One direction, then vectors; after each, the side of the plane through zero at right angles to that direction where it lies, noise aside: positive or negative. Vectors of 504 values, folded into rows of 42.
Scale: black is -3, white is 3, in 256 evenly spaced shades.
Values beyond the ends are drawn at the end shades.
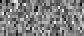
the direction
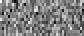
negative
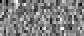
positive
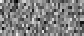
negative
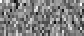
negative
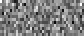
negative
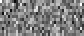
negative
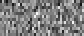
positive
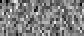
positive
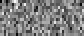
positive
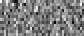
negative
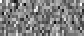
negative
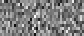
positive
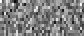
negative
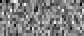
positive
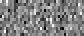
negative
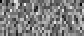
positive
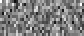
negative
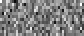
negative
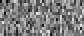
positive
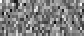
negative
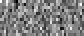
negative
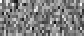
negative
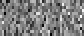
positive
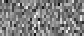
positive
